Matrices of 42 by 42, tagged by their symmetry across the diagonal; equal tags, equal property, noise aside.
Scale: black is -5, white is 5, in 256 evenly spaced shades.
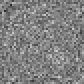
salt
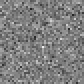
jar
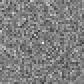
salt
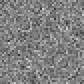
salt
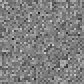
salt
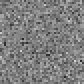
jar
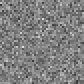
jar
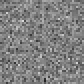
jar
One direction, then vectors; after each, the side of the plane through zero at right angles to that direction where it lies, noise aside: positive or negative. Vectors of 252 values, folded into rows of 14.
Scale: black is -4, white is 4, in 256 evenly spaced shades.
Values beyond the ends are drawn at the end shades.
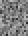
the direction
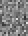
negative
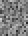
positive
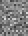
negative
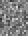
negative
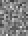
negative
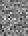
negative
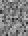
positive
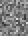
negative
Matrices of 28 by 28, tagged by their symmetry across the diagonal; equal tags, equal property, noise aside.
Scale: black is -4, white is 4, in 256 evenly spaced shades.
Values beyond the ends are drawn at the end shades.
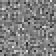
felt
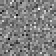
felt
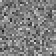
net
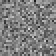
net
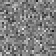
net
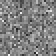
net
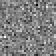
felt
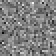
felt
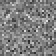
net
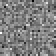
felt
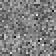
felt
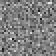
felt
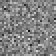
net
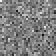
net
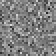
net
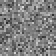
felt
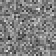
felt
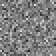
net
